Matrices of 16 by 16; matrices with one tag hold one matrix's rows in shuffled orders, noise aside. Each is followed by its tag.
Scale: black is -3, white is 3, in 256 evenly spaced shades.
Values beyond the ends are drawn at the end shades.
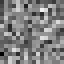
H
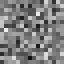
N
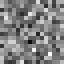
N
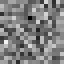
N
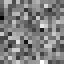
H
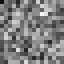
H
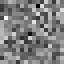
N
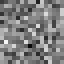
N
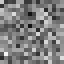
N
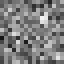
H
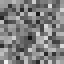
N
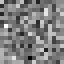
N
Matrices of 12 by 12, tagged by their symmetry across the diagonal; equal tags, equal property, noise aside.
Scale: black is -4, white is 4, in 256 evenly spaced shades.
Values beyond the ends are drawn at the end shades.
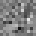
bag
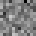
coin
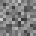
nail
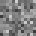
bag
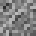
nail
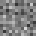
bag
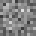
nail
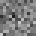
coin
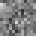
coin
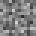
bag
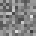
nail
